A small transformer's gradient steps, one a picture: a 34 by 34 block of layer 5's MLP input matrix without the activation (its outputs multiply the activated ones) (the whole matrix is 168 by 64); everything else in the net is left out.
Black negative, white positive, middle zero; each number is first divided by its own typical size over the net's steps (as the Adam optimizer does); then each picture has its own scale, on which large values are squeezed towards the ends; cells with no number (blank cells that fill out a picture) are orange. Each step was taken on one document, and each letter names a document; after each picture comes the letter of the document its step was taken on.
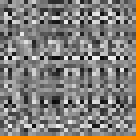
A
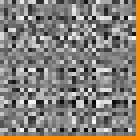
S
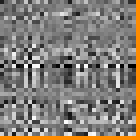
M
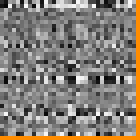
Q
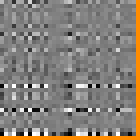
M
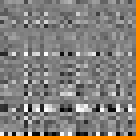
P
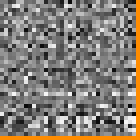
Q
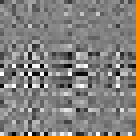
M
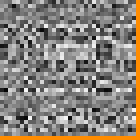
Q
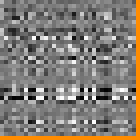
S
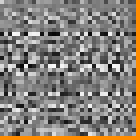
A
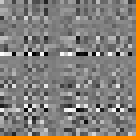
P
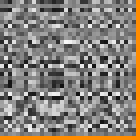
A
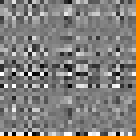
M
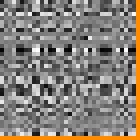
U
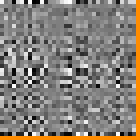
M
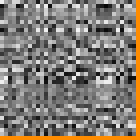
Q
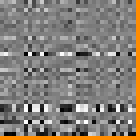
P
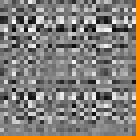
S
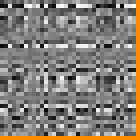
Q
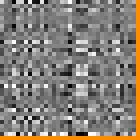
M
